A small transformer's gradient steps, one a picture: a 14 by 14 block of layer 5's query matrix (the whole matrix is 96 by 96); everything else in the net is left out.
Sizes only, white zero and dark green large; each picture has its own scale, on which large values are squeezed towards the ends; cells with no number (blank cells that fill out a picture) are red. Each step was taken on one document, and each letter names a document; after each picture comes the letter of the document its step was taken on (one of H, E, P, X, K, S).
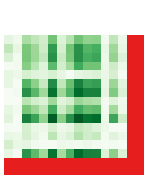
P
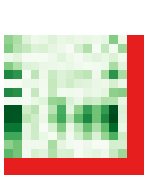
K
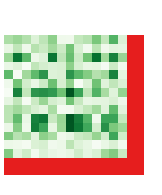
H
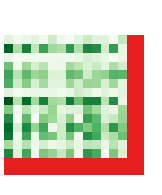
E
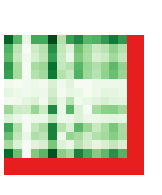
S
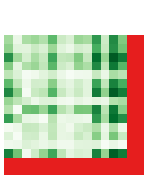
P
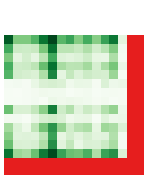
S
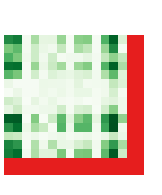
K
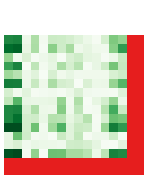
K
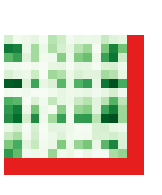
K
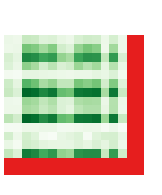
P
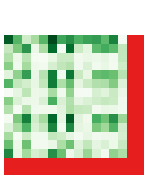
S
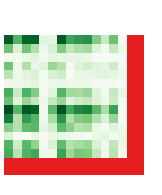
S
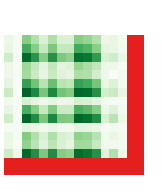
P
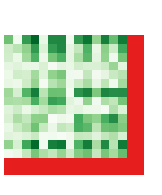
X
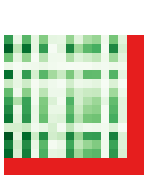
E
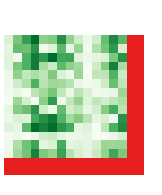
X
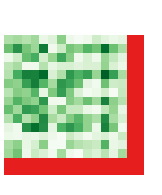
H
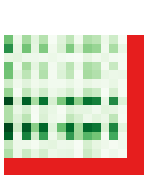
E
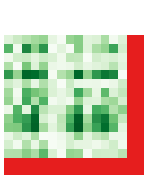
H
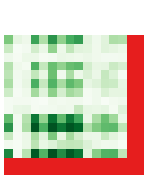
S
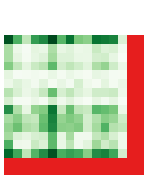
S
